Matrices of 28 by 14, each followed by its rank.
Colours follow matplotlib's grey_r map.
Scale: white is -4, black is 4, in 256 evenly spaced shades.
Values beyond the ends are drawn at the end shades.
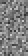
full rank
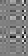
one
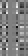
one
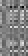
two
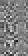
three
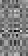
two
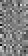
three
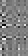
two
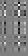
one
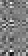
two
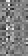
three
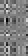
two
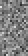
full rank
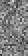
full rank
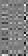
two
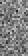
full rank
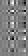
one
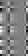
one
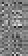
three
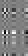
one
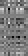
two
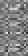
three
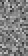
full rank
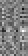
three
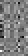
three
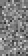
full rank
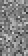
full rank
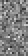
full rank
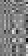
two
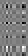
one
